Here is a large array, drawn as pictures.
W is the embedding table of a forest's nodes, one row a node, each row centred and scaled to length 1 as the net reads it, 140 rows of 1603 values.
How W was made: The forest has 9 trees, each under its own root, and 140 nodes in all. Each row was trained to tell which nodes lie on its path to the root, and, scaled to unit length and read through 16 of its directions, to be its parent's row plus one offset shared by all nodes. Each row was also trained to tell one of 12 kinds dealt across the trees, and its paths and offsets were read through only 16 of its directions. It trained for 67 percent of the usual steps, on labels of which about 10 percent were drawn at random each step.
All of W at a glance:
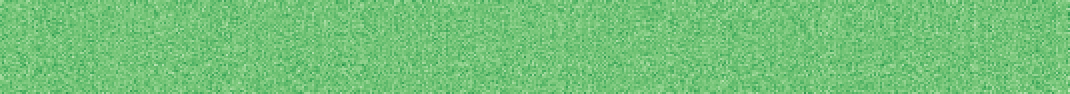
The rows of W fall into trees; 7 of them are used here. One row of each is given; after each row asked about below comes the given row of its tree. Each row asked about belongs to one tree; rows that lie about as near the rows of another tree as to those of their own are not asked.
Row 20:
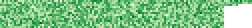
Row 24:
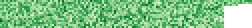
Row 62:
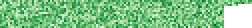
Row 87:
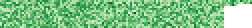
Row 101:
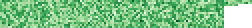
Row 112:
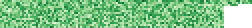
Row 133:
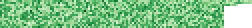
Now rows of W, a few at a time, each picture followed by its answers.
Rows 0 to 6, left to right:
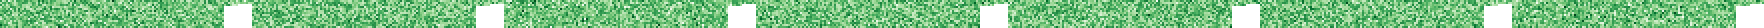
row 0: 62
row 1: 133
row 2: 112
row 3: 62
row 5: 62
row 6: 24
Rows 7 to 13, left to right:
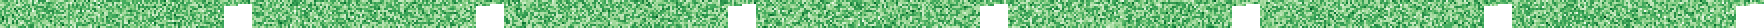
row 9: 24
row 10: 24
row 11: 20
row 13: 87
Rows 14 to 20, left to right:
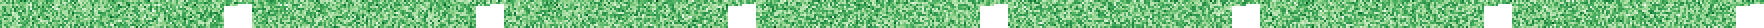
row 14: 62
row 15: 101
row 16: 62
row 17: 24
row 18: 112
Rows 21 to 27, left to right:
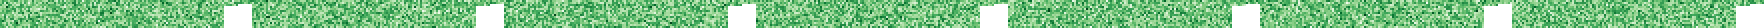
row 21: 62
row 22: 133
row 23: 101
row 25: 112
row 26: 20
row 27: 112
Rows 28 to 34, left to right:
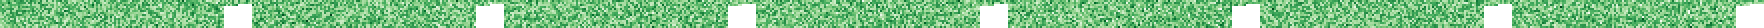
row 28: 101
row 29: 24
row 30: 62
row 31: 20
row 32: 62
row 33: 24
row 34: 20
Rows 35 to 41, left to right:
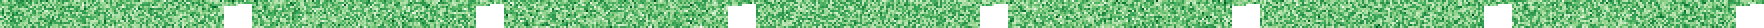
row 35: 87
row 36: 101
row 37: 24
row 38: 24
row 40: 62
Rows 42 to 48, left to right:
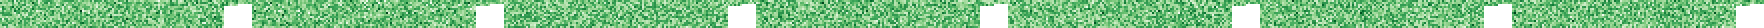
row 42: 20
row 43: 87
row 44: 112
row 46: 112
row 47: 101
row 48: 87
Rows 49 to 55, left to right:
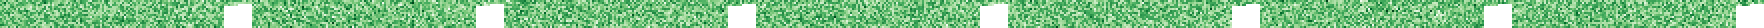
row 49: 20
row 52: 87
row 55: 112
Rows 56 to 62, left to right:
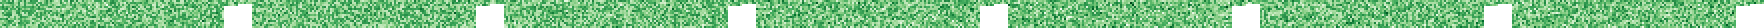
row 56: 101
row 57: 87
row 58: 112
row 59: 112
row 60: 20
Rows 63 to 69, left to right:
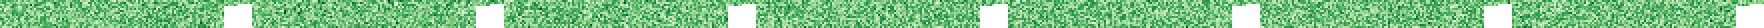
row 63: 87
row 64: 112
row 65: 112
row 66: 112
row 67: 62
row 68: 20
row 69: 24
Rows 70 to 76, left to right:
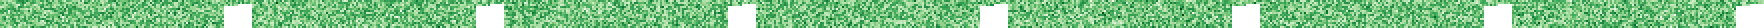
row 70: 62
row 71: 62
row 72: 101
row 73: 24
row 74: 62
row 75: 24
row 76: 133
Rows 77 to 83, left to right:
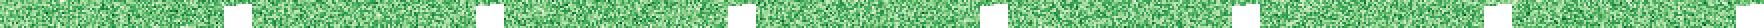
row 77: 112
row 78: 20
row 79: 20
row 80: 62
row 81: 24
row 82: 24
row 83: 24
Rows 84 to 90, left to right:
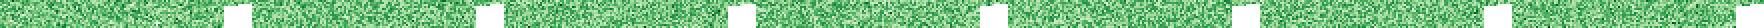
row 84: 62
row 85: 20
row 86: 87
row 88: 133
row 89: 24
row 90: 112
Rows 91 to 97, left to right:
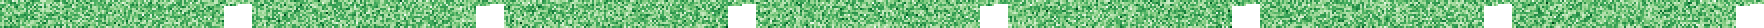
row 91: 24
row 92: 62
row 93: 101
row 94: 87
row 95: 112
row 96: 112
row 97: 24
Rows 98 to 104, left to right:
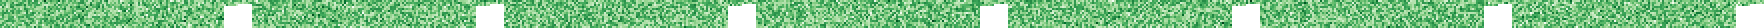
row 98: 87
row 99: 20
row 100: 87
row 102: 62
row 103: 101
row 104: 112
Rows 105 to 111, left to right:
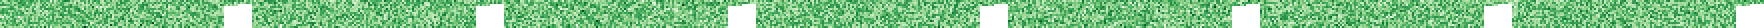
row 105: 20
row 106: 62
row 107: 133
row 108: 24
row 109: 62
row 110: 133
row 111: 112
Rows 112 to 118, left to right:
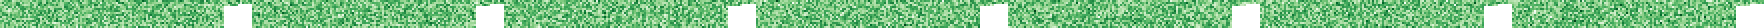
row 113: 112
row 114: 24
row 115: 62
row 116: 20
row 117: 133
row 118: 87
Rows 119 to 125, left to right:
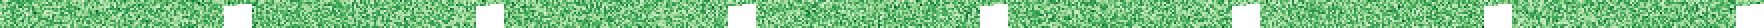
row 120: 133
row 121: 133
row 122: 20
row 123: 133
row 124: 62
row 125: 133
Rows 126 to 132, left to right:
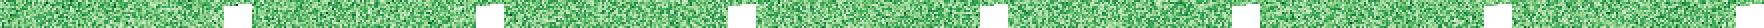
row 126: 24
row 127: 62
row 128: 87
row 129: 112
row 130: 20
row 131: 62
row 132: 87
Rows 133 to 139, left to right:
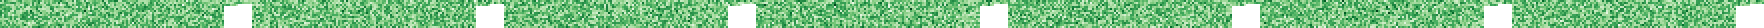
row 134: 112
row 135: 87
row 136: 20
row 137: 87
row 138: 24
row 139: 24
